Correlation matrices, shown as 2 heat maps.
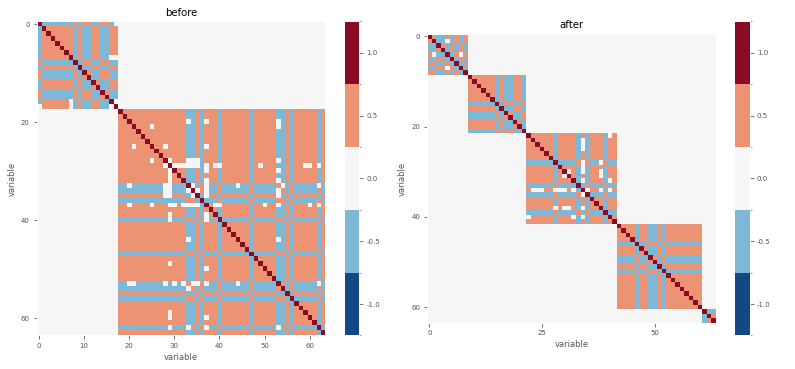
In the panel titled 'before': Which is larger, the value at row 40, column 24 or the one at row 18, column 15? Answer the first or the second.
the second
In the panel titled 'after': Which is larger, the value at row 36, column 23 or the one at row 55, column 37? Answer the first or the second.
the first
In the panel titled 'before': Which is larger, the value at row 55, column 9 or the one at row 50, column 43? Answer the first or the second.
the second
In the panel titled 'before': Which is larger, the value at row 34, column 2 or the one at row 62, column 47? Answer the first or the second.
the second
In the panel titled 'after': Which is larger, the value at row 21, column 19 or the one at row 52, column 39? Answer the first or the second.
the second
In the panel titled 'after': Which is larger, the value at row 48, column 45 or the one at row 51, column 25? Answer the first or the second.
the first
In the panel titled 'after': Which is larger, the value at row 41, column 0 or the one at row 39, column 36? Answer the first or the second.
the first
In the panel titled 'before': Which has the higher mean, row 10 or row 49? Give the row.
49
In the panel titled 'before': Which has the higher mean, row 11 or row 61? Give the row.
61
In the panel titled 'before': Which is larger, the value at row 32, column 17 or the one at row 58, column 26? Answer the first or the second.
the second
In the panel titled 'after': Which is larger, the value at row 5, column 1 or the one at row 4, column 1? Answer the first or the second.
the second
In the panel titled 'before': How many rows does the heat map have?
64
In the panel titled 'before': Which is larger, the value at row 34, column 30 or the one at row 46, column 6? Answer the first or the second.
the second
